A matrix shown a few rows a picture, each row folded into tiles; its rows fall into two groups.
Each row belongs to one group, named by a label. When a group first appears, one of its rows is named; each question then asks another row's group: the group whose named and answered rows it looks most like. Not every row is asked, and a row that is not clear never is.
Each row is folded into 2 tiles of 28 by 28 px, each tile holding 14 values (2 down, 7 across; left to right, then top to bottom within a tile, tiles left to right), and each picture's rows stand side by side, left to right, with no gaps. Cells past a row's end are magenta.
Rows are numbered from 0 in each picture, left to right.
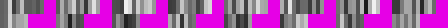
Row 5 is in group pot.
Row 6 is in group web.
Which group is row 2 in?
web
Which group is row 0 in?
pot
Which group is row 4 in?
web
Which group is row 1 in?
web
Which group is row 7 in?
web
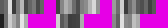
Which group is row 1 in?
web
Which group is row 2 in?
pot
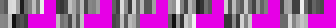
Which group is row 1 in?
web
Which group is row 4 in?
pot
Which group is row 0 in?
web
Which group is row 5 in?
pot
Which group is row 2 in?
pot
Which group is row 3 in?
pot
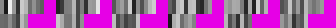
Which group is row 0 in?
pot
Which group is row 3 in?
pot
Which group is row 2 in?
web
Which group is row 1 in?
web
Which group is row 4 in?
web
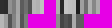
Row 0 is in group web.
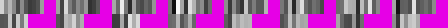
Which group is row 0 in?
pot
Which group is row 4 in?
pot
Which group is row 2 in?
pot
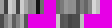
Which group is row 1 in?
web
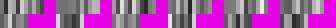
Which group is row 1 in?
web
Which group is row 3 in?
web
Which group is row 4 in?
web
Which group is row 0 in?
pot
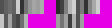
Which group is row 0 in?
web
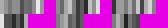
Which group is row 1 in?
web
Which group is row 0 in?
web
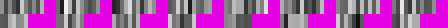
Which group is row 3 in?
web
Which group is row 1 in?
pot
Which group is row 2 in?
web
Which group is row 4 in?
web
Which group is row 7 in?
pot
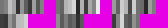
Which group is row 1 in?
web
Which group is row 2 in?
pot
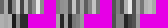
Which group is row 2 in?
web
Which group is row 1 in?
web
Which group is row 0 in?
web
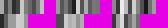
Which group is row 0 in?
pot
